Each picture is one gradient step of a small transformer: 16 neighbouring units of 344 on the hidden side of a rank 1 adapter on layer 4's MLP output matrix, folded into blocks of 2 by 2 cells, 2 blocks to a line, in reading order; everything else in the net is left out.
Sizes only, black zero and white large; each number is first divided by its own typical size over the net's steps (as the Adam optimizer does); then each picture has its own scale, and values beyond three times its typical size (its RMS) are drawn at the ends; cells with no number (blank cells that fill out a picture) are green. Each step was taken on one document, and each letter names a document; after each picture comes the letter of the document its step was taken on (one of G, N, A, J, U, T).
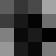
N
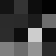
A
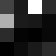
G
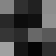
N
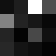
G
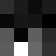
A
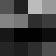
G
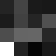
N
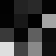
A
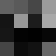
N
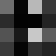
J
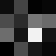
A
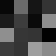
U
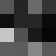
U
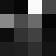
G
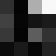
G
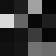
J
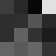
N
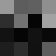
N
